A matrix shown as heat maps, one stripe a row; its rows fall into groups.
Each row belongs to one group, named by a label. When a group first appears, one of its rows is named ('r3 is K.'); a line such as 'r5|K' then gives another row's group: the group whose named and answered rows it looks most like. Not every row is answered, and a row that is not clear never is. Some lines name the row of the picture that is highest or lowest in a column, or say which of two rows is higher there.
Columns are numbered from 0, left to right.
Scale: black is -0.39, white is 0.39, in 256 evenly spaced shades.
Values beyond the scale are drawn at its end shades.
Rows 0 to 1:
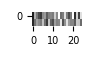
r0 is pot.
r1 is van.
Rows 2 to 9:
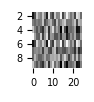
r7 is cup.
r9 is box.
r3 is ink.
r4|box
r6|van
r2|van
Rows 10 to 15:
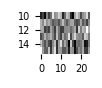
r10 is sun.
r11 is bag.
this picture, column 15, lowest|10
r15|box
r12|ink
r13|van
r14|box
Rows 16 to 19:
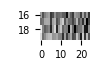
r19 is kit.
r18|box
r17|cup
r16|kit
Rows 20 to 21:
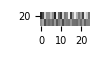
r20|van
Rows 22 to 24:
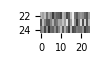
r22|bag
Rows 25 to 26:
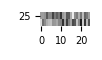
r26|kit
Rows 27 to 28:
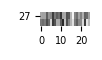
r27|bag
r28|ink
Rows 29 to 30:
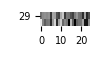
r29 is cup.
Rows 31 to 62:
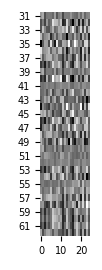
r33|pot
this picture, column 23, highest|58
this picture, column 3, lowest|58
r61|sun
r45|bag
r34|kit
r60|sun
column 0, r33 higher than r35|Yes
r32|sun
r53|sun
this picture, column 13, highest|44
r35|van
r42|ink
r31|box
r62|kit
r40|sun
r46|sun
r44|pot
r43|cup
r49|box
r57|kit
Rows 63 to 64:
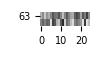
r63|bag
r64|ink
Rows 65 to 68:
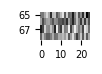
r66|kit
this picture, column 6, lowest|66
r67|van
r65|cup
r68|pot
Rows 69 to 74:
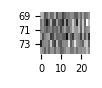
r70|ink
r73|van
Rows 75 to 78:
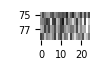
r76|ink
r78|van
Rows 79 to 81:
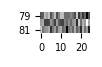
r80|ink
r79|cup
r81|kit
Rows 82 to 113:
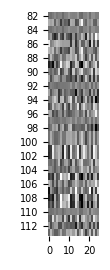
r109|sun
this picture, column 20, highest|107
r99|pot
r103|ink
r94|cup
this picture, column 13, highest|107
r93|kit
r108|sun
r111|van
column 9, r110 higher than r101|Yes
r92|pot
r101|van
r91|kit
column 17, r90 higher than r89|No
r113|pot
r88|pot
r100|pot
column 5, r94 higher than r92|No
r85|ink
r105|sun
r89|sun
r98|cup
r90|ink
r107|pot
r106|ink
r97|pot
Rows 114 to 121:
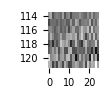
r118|sun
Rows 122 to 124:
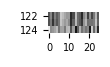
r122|sun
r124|kit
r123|sun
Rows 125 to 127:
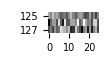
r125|bag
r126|van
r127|sun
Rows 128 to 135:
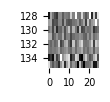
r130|box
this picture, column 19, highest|129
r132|ink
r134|sun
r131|box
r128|pot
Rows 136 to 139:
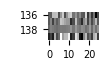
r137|sun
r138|pot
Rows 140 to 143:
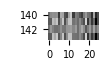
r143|cup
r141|cup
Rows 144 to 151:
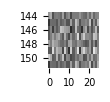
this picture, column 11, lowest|146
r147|van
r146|sun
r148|bag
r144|box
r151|pot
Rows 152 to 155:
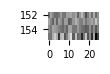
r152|pot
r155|cup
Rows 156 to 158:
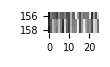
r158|van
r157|van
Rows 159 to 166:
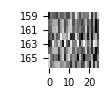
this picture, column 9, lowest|159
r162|sun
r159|pot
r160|cup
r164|cup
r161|cup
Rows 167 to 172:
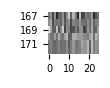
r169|box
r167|box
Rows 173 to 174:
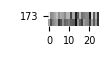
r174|kit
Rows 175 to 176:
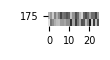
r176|kit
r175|bag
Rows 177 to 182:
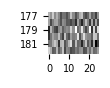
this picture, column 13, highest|179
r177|bag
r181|cup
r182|box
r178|kit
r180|van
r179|pot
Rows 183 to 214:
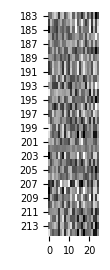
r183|cup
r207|sun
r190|van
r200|box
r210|van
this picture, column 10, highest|207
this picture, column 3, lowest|196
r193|ink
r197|van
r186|ink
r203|van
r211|cup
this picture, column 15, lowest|207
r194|kit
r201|bag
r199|box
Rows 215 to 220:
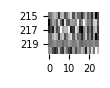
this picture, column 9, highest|217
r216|van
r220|ink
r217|sun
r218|cup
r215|cup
